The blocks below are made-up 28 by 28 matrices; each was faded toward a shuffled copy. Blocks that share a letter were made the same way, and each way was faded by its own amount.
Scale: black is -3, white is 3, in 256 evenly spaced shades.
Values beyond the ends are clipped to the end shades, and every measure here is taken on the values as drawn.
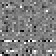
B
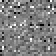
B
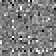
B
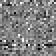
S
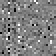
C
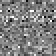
S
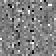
C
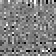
B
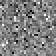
C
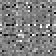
B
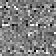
S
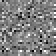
B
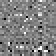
B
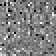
C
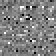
B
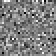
S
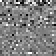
S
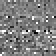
S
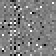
C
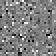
C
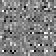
B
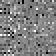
C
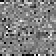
S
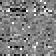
B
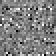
S
